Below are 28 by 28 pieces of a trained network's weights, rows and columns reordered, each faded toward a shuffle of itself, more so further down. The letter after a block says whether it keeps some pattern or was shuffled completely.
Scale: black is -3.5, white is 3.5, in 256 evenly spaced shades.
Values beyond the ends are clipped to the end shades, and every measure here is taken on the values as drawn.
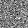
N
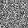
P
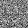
N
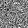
N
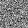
N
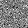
N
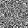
P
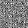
P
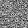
P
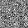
P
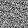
N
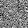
N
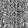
P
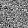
P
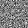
P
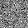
N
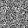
P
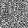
P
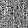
P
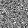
P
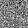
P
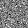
N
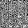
P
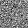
N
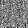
P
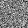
N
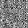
P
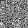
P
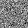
N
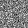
N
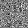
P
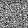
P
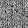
P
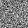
N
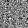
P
